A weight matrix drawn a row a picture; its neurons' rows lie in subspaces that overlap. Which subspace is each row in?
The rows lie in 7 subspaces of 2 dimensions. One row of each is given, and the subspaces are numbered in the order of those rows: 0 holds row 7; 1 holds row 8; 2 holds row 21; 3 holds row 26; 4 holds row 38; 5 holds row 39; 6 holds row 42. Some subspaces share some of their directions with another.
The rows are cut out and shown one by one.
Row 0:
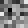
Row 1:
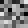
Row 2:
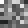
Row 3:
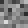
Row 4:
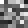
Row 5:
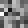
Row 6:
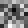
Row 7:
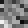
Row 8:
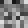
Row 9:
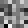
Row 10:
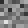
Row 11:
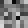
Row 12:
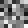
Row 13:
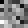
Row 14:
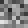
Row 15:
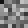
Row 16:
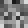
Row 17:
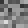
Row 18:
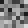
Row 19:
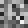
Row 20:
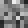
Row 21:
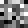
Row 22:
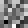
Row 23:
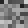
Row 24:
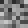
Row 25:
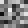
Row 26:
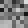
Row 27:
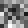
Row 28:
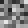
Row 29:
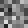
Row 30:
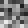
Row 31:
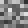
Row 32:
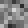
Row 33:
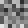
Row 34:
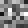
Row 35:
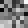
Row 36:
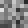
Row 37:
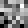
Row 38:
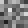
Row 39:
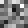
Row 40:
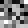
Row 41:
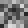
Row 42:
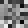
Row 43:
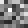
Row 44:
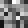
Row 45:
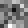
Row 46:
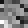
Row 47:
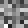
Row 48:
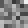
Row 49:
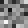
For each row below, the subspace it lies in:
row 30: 2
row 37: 2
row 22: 4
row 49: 4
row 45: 5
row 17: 4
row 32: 5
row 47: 6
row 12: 6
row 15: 2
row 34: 0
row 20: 1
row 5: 1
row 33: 2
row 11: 1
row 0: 0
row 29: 6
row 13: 0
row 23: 6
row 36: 3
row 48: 1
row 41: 5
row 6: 5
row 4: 6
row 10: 4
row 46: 0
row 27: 5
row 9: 6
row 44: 1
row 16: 1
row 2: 0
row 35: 3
